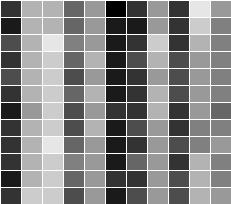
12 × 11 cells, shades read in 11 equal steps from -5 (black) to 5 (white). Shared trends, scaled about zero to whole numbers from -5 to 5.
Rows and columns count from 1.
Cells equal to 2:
22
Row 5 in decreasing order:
3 2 1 1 1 0 -2 -2 -2 -3 -4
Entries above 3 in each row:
1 0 1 0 0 0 0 0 1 0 0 0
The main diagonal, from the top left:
-3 2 4 -1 1 -4 -3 1 -2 2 0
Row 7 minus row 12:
-1 -2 0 0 0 1 -1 1 -1 -1 -2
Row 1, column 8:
1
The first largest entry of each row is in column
10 10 3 3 3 3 3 3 3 3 3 2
